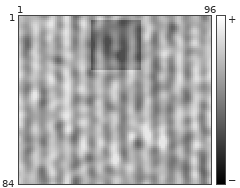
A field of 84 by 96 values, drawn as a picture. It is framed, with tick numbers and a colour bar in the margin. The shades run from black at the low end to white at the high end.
Stripes: upright, repeating 12 times. Slope: none. Odd patch: lower, in the top middle. Ninth with the lowest average: top middle.
